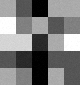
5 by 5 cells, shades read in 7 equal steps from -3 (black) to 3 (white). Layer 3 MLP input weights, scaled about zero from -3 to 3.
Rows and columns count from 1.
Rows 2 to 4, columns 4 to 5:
-1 0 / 1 3 / -1 -1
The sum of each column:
6 -1 -10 1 2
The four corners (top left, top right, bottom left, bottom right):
1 1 1 -1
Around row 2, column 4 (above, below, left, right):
1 1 1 0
